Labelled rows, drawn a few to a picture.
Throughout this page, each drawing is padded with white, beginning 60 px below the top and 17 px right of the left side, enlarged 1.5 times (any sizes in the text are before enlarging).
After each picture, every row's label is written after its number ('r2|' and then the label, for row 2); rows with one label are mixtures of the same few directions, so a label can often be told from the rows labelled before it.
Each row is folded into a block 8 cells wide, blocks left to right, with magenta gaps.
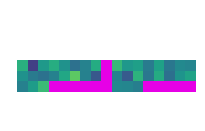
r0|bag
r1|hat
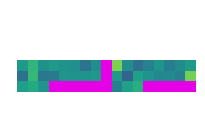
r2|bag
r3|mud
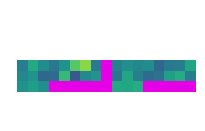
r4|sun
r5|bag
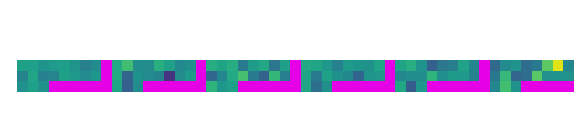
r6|bag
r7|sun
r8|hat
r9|sun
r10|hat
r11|sun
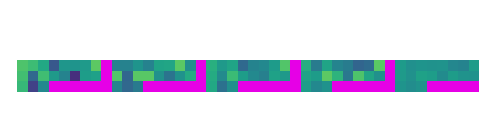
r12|sun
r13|bag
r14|sun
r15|sun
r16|sun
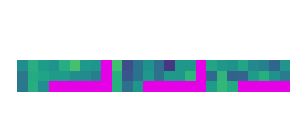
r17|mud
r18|mud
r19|bag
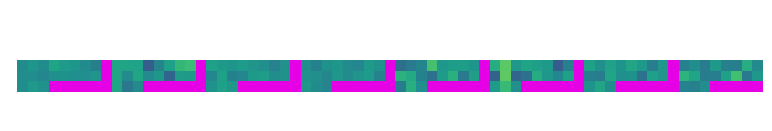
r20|sun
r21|sun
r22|bag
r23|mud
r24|hat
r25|bag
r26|hat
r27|hat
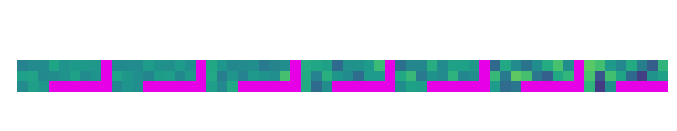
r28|hat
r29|hat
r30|mud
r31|sun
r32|hat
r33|bag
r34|sun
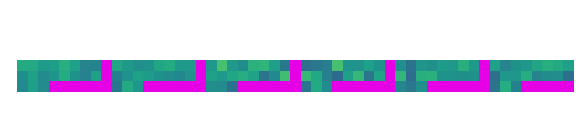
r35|bag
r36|mud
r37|bag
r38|hat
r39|bag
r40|mud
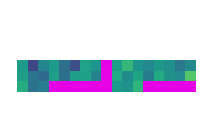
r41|mud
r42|mud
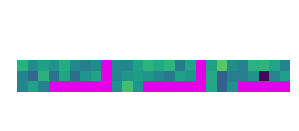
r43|hat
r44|hat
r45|sun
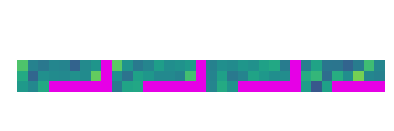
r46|mud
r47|mud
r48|sun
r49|hat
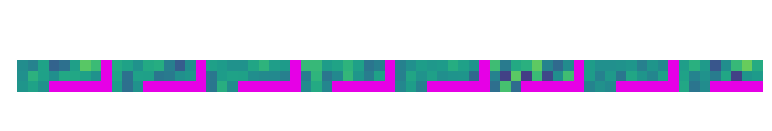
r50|sun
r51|sun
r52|mud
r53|bag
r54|mud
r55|hat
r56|hat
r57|sun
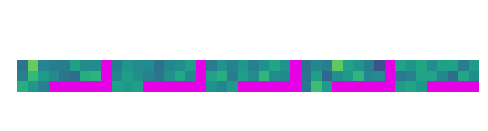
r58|bag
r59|bag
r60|hat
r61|sun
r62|hat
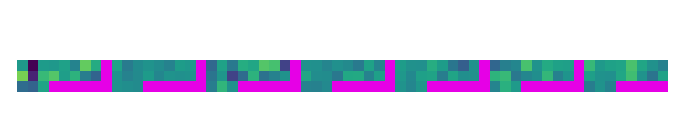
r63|bag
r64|mud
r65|sun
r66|hat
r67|sun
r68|hat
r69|bag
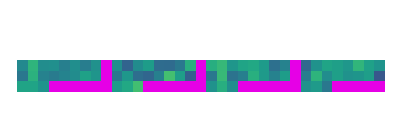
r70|bag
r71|bag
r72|bag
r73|mud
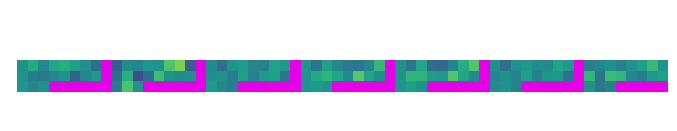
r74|sun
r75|sun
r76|mud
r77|sun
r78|sun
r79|mud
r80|bag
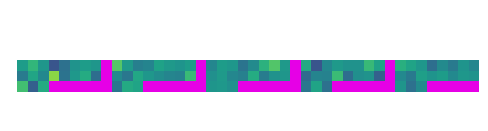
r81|hat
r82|mud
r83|sun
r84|mud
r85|hat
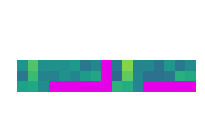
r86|bag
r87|bag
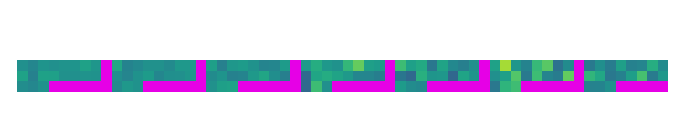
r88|bag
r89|mud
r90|bag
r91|mud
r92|hat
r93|mud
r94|hat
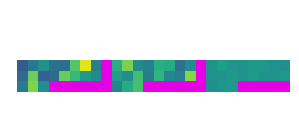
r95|sun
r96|mud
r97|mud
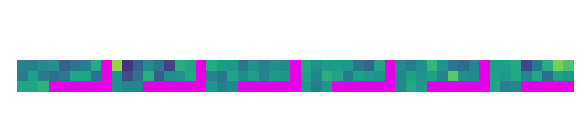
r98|bag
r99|mud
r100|hat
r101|sun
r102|sun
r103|sun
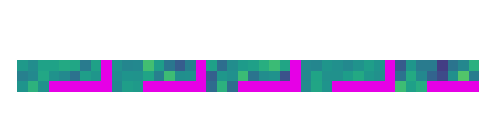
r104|hat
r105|sun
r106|mud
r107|sun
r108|bag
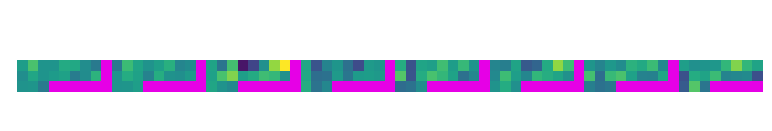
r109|bag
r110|mud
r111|sun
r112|mud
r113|bag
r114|sun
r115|bag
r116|mud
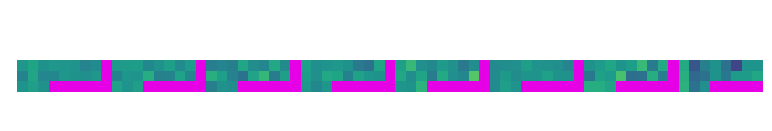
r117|bag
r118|hat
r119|hat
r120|sun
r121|mud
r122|sun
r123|hat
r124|mud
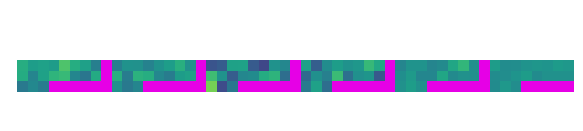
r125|bag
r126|bag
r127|mud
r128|mud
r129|sun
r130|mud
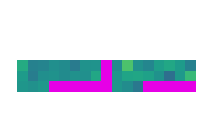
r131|mud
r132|bag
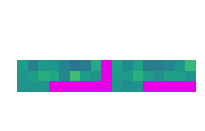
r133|sun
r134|sun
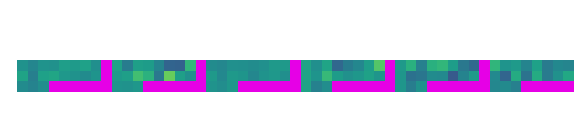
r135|bag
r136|sun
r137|bag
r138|sun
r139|sun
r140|hat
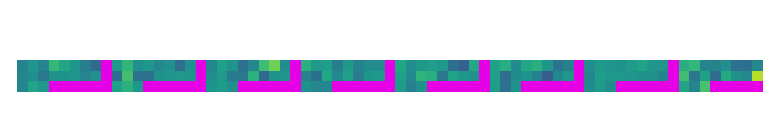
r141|sun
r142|bag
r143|sun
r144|hat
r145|sun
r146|sun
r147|mud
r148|mud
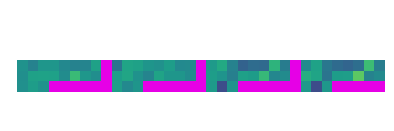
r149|sun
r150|mud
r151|hat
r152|hat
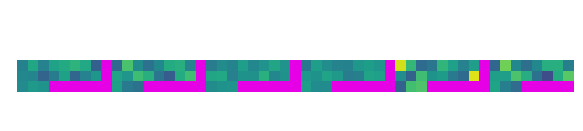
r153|sun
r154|bag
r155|hat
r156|bag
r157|mud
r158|bag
